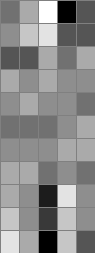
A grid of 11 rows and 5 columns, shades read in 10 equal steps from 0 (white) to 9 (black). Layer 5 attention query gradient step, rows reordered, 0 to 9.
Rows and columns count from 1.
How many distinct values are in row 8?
3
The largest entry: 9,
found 2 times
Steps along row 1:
down down up down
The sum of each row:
23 19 23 18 20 22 18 20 20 19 21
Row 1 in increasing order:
0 3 5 6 9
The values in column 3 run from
0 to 9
